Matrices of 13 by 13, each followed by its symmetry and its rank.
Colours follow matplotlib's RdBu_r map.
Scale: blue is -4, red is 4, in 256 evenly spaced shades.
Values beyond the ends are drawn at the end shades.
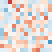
neither, full rank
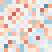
symmetric, full rank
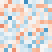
neither, full rank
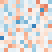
neither, full rank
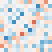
symmetric, full rank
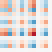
symmetric, rank one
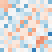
symmetric, full rank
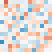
neither, full rank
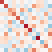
symmetric, full rank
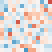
neither, full rank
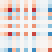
symmetric, rank one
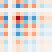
symmetric, rank one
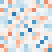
symmetric, full rank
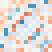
symmetric, full rank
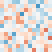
neither, full rank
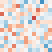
neither, full rank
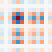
symmetric, rank one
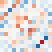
symmetric, full rank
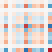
symmetric, rank one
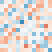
symmetric, full rank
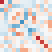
symmetric, full rank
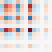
symmetric, rank one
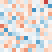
neither, full rank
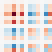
symmetric, rank one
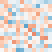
neither, full rank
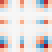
symmetric, rank one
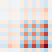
symmetric, rank one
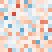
neither, full rank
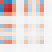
symmetric, rank one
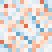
symmetric, full rank
